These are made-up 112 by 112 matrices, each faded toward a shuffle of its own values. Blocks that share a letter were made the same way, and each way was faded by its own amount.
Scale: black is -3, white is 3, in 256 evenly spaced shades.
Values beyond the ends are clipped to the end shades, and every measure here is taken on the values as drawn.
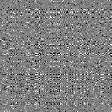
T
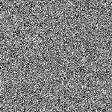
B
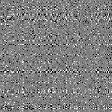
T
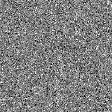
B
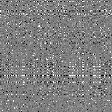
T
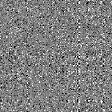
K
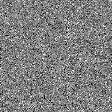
B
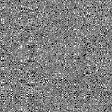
K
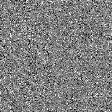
B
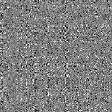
K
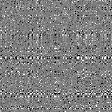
T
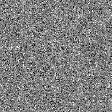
B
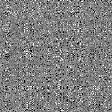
K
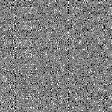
K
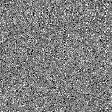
B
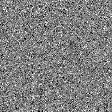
B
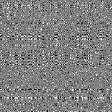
T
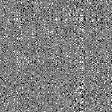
K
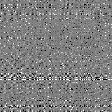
T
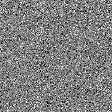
B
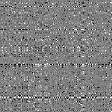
T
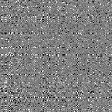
T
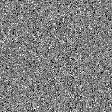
B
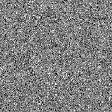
B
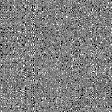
K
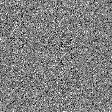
B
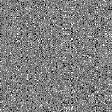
K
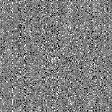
K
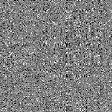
K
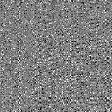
K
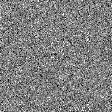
B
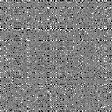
T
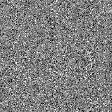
B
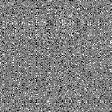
K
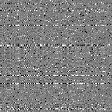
T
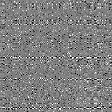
T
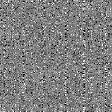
K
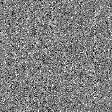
B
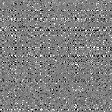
T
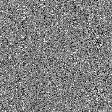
B
